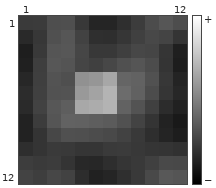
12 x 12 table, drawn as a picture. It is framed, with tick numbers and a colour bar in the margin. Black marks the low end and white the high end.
There are no regular stripes. The ninth with the highest average is the centre. Overall the values sit about 30% of the way up the scale. An odd patch, higher than its surroundings, sits in the centre.
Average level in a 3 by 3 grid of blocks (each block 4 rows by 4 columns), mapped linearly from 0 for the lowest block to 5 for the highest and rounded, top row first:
1 0 1 / 1 5 0 / 0 0 0
